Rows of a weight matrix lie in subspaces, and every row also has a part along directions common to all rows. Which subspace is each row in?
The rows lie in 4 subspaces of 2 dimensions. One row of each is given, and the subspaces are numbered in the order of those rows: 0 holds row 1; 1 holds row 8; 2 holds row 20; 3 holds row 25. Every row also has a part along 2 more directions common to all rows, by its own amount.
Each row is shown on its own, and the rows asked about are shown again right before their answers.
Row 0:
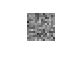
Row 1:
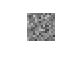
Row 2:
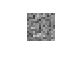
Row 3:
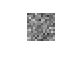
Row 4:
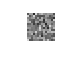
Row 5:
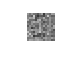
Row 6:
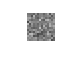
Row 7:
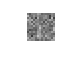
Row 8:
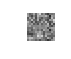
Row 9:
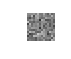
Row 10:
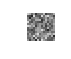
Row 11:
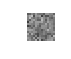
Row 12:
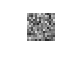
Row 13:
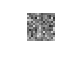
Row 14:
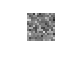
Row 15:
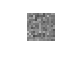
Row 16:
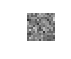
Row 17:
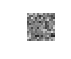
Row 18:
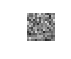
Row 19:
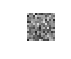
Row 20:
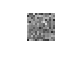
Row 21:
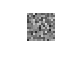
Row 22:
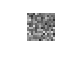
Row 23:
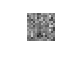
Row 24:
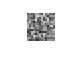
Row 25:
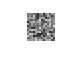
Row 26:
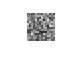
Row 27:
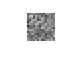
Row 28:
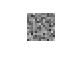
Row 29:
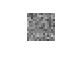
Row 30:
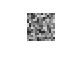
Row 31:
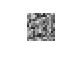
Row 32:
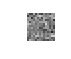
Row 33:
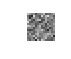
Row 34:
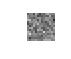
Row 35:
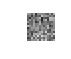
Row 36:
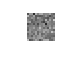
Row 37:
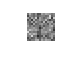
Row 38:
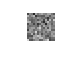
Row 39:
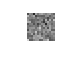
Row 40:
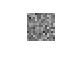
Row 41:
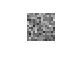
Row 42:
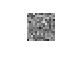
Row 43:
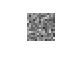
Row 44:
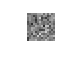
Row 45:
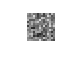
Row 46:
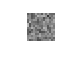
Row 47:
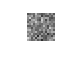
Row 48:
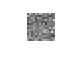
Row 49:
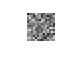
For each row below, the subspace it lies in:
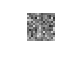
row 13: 1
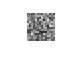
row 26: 3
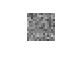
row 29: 2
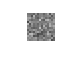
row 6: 3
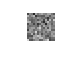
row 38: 2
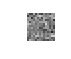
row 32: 2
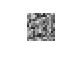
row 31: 3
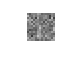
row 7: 1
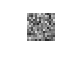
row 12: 1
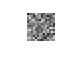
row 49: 0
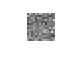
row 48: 2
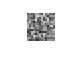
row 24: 3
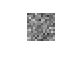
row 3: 0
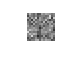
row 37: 1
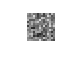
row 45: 3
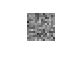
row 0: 3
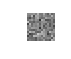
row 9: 3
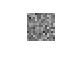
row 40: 0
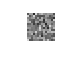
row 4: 2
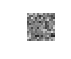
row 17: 2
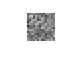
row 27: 0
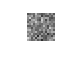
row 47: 0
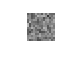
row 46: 3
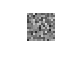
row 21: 2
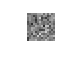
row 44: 0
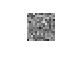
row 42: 2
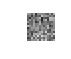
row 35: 0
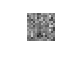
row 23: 1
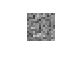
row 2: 3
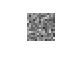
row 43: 3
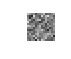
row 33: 0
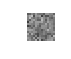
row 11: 0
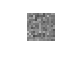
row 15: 3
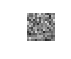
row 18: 1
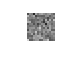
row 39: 2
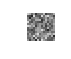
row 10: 0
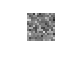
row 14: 1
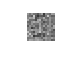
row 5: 3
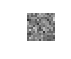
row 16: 1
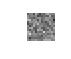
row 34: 1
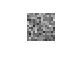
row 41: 1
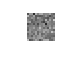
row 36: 2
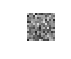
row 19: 2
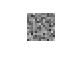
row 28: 2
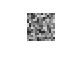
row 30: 3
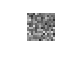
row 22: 1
